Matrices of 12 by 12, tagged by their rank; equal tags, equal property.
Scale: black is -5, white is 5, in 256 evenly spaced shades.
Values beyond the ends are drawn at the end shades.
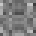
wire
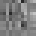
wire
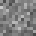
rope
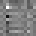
wire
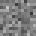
rope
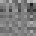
wire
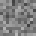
rope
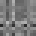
wire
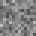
rope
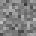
rope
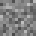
rope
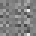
wire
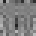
wire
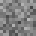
rope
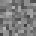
rope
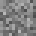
rope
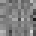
wire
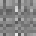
wire
